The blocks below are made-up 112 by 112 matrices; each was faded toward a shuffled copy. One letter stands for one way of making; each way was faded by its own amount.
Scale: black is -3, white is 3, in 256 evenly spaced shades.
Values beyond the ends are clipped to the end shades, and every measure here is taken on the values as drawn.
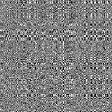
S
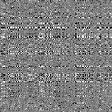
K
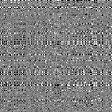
K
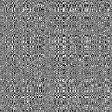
S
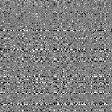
K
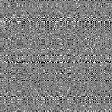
K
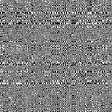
K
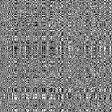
S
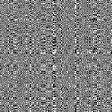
S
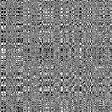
S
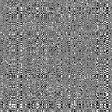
S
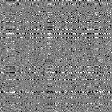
K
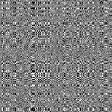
S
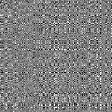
S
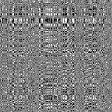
S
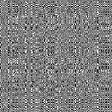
S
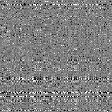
K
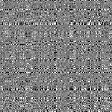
K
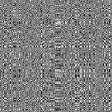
S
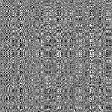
S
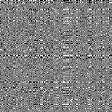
K
